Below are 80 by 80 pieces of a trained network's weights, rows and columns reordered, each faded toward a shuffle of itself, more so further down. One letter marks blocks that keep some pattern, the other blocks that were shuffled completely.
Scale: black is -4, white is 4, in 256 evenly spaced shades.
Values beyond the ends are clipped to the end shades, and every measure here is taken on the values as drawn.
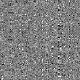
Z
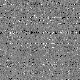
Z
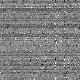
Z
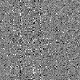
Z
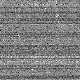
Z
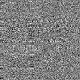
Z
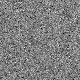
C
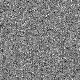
C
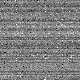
Z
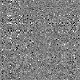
Z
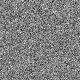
C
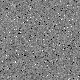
C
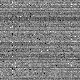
Z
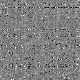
Z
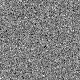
C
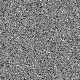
C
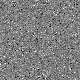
C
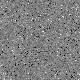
C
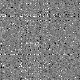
Z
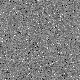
C
